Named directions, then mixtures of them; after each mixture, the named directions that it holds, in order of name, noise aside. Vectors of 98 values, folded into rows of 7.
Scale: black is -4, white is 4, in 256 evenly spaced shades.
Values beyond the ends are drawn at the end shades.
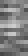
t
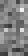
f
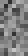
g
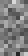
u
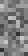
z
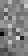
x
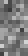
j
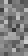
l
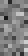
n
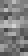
t, u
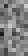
g, x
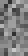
g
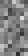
j, u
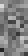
z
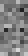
f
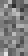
f, g, u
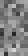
g, j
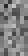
g, u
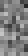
l, n, x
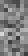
f, u, x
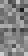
f, l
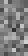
l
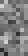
l, z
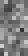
j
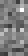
f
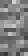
t, u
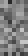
f, l, n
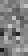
g, x, z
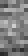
f, t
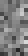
f, n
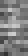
t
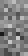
u, x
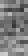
f, t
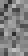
g
